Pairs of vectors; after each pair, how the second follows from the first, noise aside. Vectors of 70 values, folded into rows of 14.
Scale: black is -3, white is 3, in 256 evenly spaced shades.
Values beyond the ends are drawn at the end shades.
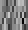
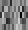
wrapped around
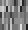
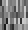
reversed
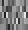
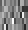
wrapped around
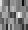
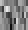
wrapped around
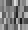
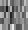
reversed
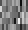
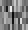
wrapped around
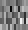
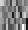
wrapped around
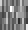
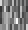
reversed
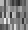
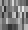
reversed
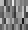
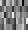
wrapped around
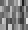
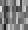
reversed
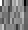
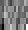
reversed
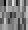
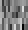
reversed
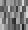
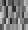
reversed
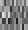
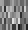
wrapped around
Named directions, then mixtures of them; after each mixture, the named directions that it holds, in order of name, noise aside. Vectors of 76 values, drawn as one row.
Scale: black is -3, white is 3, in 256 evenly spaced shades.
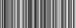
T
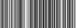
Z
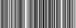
Z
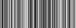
T, Z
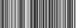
Z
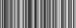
T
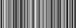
T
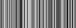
T, Z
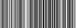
Z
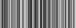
T, Z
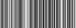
Z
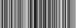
T, Z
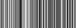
T, Z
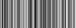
T, Z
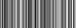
T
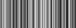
T, Z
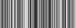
T, Z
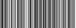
T, Z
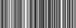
Z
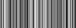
T, Z
